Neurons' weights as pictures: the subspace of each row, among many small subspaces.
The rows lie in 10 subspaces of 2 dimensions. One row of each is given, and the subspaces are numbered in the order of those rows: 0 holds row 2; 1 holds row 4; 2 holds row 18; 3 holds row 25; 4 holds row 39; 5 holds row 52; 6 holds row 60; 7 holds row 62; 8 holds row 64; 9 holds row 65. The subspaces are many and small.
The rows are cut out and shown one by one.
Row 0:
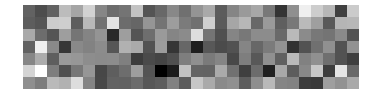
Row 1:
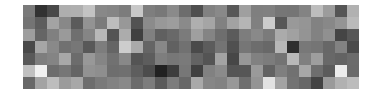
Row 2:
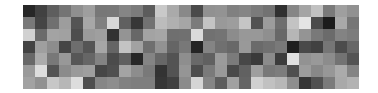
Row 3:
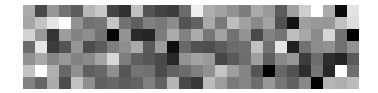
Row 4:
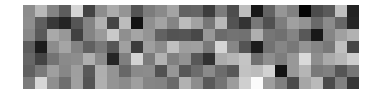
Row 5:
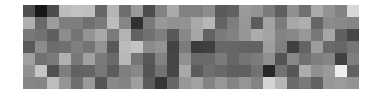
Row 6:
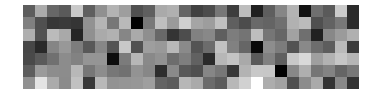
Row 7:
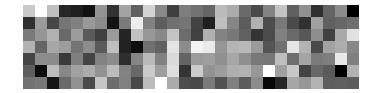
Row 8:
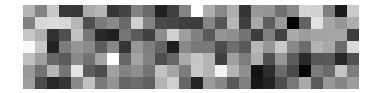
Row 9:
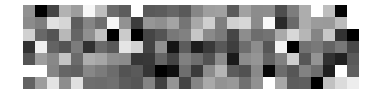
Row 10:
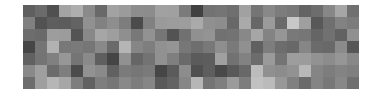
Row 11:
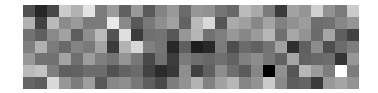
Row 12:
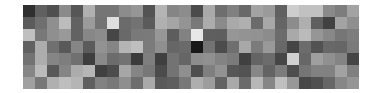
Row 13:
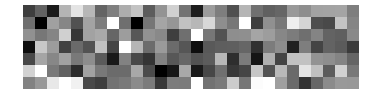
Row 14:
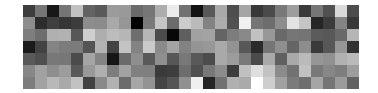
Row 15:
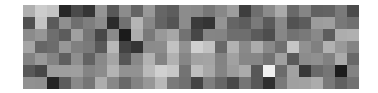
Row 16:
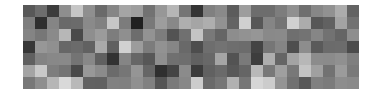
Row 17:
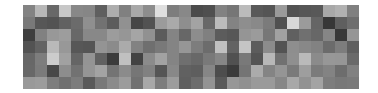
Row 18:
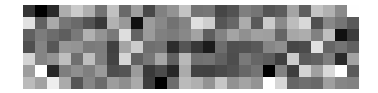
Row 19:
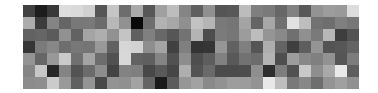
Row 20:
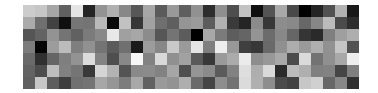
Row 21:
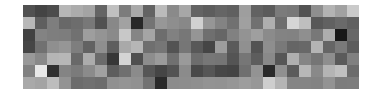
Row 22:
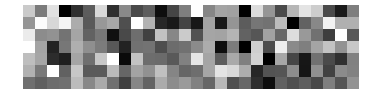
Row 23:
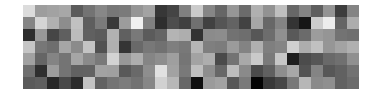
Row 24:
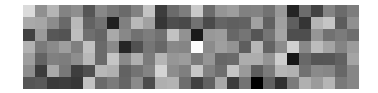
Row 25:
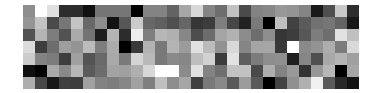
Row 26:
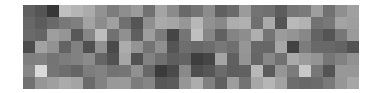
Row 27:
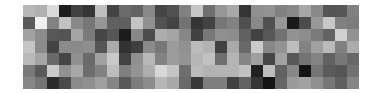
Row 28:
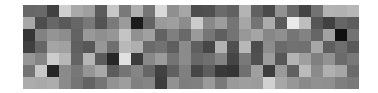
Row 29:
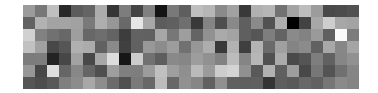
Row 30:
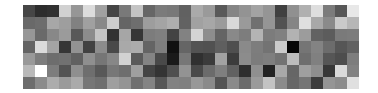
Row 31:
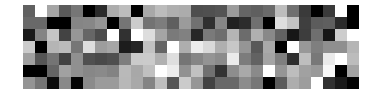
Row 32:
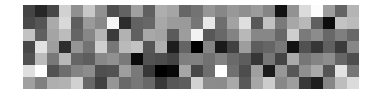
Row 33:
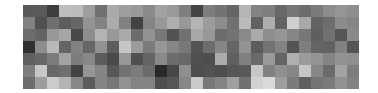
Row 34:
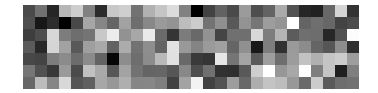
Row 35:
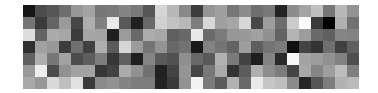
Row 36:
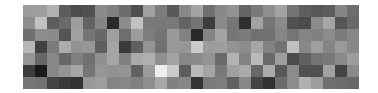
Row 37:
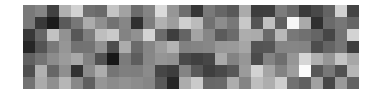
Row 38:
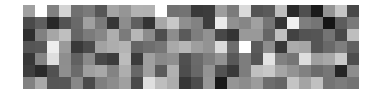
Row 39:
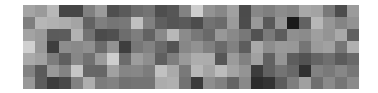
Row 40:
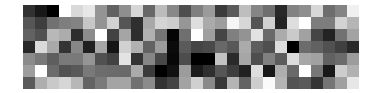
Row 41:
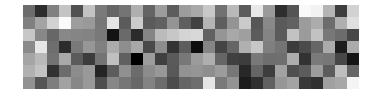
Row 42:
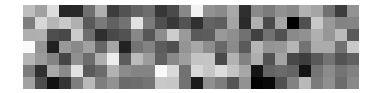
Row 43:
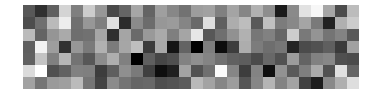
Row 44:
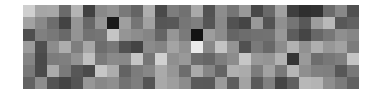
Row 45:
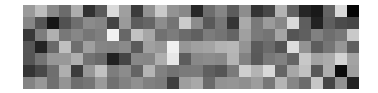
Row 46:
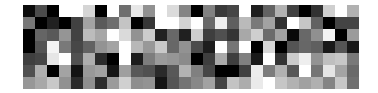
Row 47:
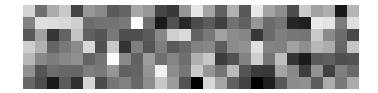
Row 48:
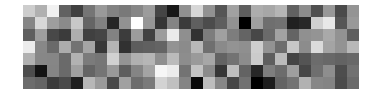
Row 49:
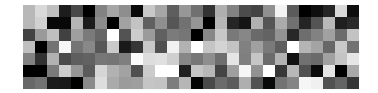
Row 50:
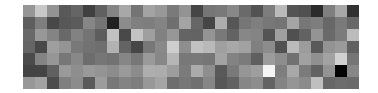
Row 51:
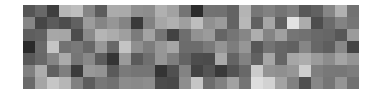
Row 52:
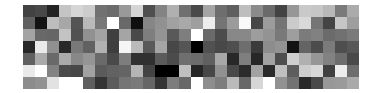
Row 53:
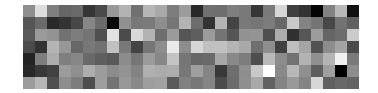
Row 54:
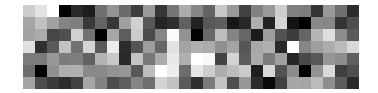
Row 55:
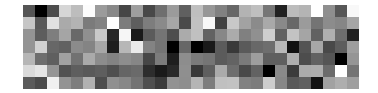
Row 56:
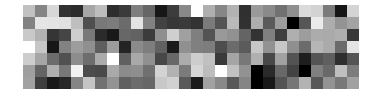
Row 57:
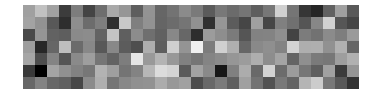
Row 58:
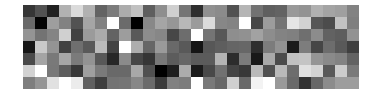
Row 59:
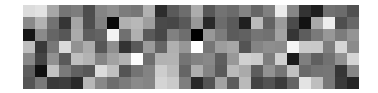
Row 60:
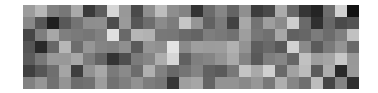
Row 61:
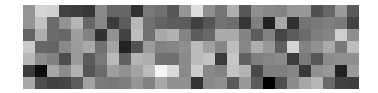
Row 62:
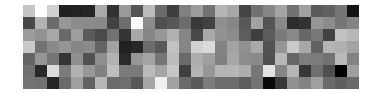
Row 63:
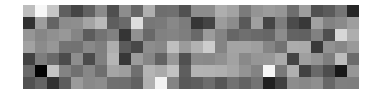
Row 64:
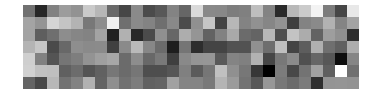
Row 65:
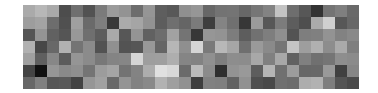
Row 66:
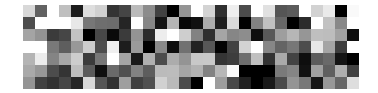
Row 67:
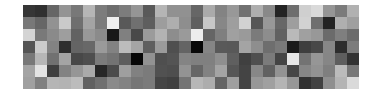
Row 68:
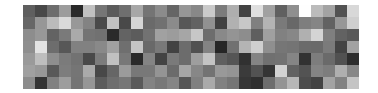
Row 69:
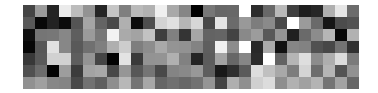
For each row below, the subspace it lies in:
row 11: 8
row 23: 0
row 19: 7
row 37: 6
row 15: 8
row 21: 2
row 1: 3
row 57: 9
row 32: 9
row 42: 4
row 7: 7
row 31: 3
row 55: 8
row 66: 9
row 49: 5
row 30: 6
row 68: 1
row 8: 4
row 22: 7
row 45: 6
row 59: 0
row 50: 8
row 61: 3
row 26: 6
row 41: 0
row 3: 3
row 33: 4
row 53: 8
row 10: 4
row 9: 3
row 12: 1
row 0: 5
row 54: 6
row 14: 9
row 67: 0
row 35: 0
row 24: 1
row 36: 5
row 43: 9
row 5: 7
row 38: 2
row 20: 1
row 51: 4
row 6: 1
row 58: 5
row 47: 0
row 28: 2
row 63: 2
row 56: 4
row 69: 7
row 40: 6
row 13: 5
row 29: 2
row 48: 9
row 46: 7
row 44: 1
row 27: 8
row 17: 2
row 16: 5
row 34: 3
